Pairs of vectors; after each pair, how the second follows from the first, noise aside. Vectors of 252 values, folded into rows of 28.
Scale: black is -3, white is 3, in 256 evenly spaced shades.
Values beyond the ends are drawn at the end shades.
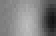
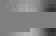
partly zeroed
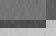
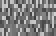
shuffled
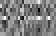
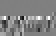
partly zeroed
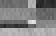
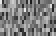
shuffled
